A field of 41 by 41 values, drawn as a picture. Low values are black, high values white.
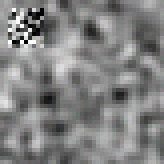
The texture is blotchy. The top left is the roughest part. No single row or column stands out from its neighbours. There is no overall slope. An odd patch, rougher than its surroundings, sits in the top left.
